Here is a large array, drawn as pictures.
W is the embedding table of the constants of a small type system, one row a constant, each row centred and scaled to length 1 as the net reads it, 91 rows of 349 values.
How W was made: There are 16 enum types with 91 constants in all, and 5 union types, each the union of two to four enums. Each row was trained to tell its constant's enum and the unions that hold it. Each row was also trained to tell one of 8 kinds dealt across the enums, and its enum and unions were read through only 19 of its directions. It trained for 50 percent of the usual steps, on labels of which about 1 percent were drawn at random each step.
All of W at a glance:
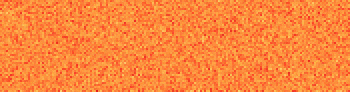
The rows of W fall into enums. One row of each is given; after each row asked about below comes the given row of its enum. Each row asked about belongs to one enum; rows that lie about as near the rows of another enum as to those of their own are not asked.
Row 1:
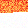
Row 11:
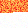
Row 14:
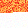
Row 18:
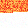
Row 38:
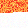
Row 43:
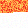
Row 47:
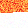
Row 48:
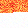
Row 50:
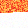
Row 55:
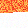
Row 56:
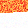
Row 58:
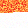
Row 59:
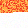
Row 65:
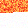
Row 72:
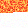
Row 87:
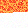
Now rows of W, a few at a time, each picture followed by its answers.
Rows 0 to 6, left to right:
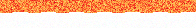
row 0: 58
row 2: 43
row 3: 1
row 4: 50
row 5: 1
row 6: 87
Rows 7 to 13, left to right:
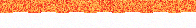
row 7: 56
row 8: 18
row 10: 14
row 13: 59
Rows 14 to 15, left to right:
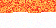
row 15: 43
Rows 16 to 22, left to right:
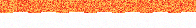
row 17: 11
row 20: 14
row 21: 11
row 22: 59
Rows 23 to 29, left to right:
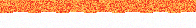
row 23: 72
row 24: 18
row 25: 58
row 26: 87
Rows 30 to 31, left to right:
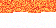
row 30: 72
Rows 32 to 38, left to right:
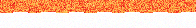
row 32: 1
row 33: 58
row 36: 48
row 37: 55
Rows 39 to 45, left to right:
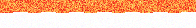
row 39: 11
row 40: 11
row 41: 43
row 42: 43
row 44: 55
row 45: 38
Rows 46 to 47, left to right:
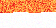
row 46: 72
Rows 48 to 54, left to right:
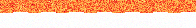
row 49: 50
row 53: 55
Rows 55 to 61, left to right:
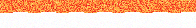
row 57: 58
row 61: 18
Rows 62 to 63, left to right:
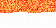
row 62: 11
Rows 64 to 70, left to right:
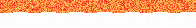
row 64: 1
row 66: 87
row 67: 59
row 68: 55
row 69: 48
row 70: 87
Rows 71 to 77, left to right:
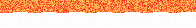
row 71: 72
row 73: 18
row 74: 55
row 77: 1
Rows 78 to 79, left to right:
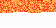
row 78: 1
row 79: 87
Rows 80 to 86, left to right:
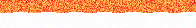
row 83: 72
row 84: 72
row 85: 55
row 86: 58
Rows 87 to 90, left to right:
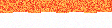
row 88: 18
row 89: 58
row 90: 43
